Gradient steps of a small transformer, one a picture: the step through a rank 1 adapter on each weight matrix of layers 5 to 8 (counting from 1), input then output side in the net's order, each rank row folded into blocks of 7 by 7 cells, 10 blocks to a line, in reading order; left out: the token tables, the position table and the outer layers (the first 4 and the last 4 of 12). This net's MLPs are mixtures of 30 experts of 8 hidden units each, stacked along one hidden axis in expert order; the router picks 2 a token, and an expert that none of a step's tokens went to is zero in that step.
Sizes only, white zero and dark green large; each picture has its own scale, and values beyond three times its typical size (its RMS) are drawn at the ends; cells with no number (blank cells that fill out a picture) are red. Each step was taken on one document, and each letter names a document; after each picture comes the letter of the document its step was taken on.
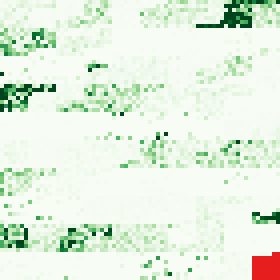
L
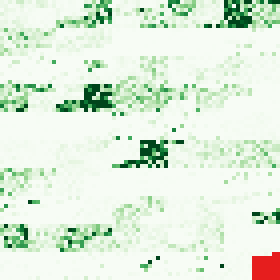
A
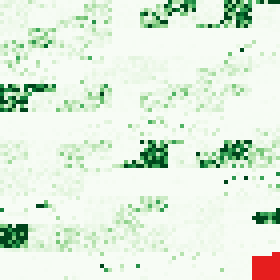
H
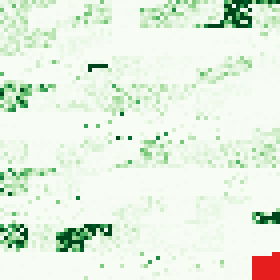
L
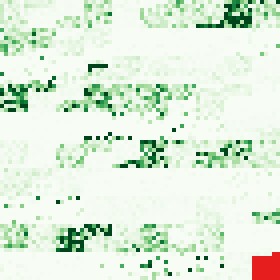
L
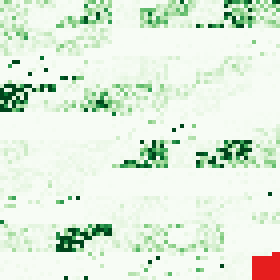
A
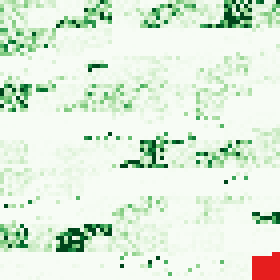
L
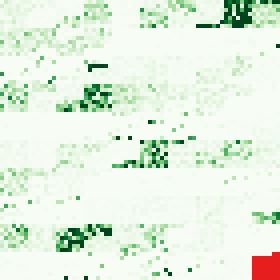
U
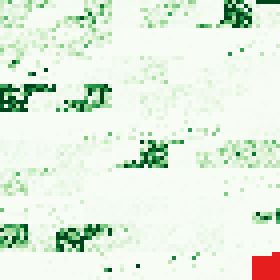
H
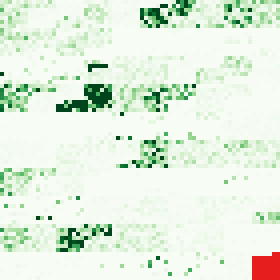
L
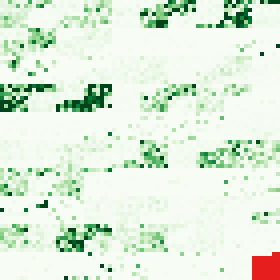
H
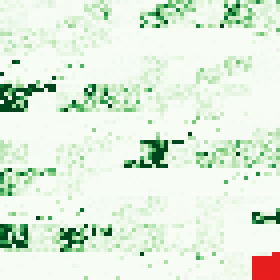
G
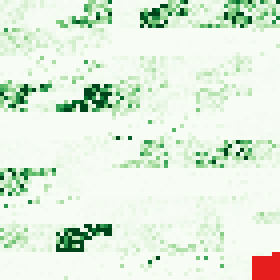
A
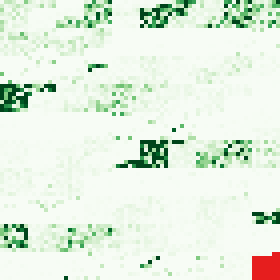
A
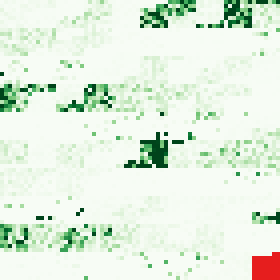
G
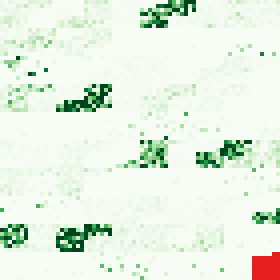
H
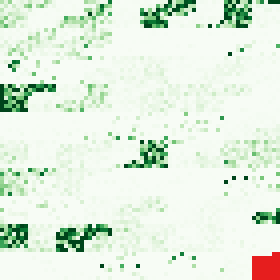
H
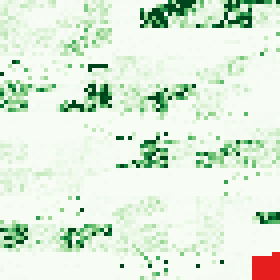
G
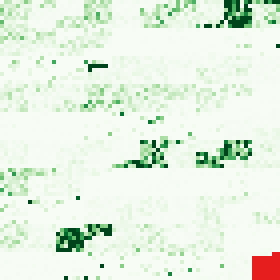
U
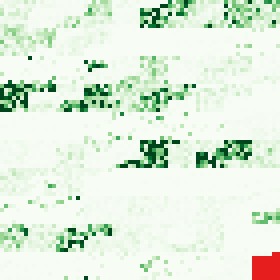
A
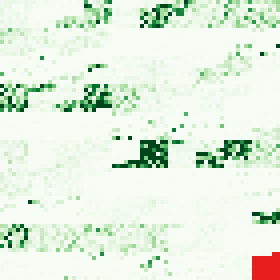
A
